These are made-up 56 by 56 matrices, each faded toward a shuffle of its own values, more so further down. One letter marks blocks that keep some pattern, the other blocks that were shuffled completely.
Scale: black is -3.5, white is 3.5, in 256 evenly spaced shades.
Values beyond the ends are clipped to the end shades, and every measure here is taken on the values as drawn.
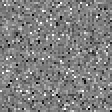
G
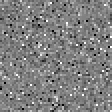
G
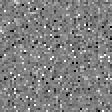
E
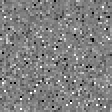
G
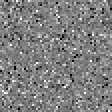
E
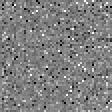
E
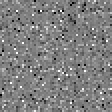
E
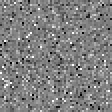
E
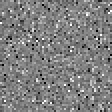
G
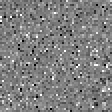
E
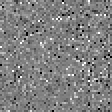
E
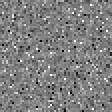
G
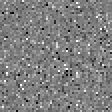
E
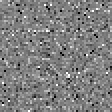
E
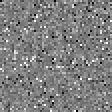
G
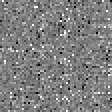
E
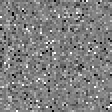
E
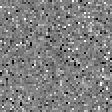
G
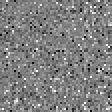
E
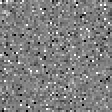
E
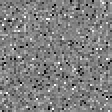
G
